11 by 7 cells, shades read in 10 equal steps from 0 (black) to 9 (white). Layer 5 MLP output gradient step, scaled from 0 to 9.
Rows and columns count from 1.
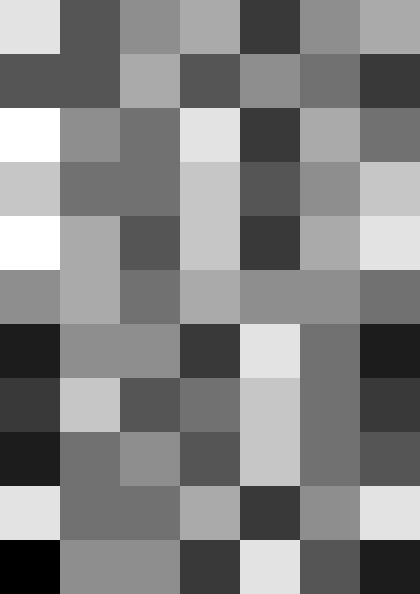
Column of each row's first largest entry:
1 3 1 1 1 2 5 2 5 1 5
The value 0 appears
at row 11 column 1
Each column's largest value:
9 7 6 8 8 6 8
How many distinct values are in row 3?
6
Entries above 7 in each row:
1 0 2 0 2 0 1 0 0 2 1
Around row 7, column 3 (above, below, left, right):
4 3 5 2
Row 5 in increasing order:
2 3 6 6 7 8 9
